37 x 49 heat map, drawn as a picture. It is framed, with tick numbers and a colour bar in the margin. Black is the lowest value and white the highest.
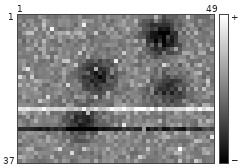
Ninth with the lowest average: top right. Mirror symmetry: none. Dips: four. Average level on the scale: 50%. Odd lines: rows 24 and 29. Slope: none.
